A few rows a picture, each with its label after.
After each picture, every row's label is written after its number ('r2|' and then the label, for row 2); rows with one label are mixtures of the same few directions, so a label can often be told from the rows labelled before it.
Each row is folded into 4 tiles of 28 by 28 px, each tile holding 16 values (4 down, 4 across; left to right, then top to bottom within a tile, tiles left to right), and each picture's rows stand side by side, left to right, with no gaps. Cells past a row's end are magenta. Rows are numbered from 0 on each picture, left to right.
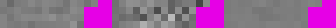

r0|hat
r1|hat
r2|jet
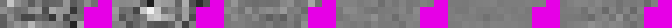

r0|hat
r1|jet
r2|hat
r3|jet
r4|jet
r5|hat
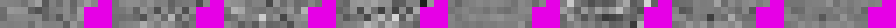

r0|jet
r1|hat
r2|jet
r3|hat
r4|hat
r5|hat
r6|jet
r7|jet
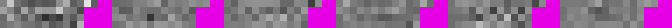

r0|hat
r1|jet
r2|hat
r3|hat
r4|hat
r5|jet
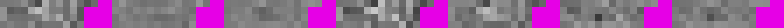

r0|jet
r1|hat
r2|jet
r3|jet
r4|jet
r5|jet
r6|jet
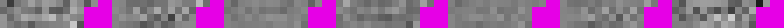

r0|hat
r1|hat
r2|hat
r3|hat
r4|hat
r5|hat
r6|hat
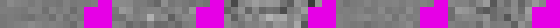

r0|hat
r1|jet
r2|hat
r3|hat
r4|jet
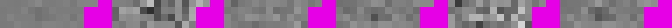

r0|jet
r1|jet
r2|hat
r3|jet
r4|hat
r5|jet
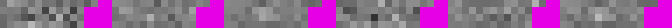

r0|hat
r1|jet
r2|jet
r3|jet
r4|hat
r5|jet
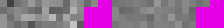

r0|hat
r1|jet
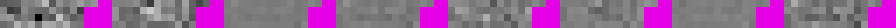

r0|jet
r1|jet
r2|hat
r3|hat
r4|jet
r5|jet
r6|hat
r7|hat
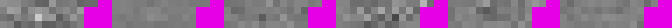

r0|jet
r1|jet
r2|jet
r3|hat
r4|jet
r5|hat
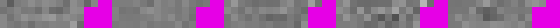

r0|hat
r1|jet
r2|hat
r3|hat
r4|jet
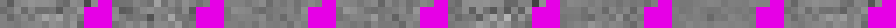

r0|hat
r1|jet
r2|jet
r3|jet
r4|hat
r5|hat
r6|jet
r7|hat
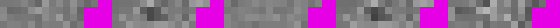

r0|jet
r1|jet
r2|hat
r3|jet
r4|jet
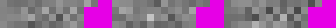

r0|hat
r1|jet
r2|hat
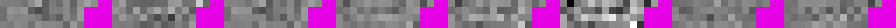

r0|jet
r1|hat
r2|jet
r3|hat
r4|hat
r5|hat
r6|jet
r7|hat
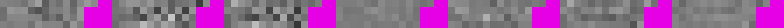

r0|jet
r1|hat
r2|hat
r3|jet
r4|jet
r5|hat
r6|hat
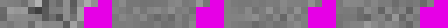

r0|jet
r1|hat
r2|hat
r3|hat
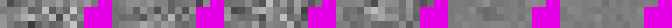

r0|hat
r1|hat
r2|jet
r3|jet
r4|jet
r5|jet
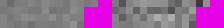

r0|hat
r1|hat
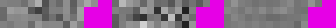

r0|jet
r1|hat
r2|hat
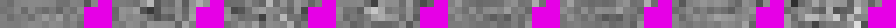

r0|hat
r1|jet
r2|jet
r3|jet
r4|hat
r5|hat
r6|hat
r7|hat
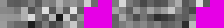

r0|hat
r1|hat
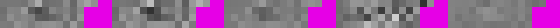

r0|jet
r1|jet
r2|jet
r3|hat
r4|jet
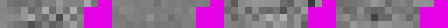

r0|hat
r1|jet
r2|hat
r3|jet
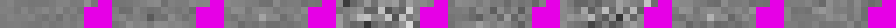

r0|hat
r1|jet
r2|jet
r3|hat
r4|hat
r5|hat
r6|jet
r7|jet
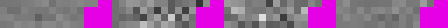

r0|jet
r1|hat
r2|jet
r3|hat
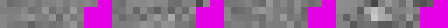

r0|hat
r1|hat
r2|jet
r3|jet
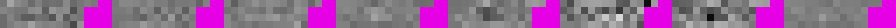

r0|hat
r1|hat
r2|hat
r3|jet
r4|jet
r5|hat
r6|jet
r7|jet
